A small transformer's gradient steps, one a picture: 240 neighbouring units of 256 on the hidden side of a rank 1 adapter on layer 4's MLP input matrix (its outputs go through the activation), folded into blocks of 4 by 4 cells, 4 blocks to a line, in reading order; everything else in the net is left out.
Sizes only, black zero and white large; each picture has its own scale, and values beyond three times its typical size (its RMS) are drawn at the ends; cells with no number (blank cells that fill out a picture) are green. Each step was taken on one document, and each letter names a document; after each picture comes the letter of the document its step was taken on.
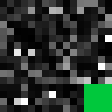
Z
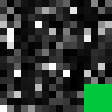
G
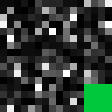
G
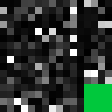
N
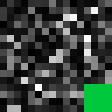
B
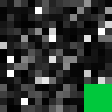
N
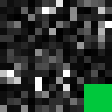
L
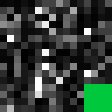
G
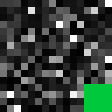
B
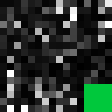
L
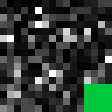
G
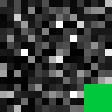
B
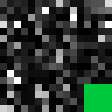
L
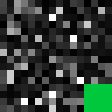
Z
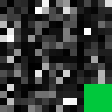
G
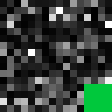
Z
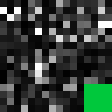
N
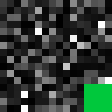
N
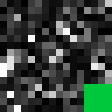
B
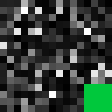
N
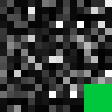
B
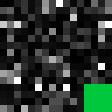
L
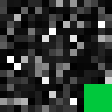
N
